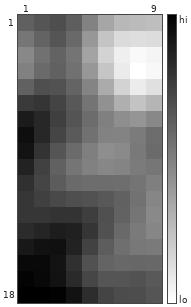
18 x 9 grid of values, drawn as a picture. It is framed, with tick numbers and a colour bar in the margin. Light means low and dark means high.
Average level on the scale: 60%. Ninth with the highest average: bottom left. Lone odd cells: none. Slope: up to the bottom left.
